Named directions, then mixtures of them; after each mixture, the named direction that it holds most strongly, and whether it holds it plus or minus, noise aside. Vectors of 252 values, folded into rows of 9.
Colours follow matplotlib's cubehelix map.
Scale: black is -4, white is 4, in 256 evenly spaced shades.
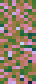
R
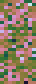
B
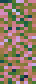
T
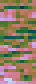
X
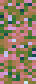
B, minus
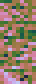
X, plus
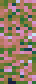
R, minus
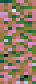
T, plus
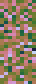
R, plus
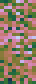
T, plus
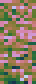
X, minus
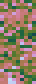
R, plus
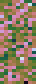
B, plus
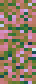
B, plus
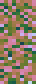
R, minus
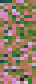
T, plus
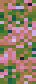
B, minus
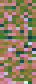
B, minus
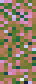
T, minus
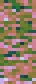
X, plus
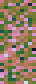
B, minus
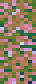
R, plus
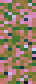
B, plus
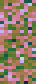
B, plus
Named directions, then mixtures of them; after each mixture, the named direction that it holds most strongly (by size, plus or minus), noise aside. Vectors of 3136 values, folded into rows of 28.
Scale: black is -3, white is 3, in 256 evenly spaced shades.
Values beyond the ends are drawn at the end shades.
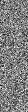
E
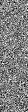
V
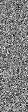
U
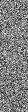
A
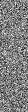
A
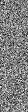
E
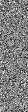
V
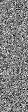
U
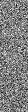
A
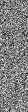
E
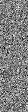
U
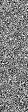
V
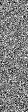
V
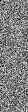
E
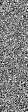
V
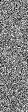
A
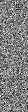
U
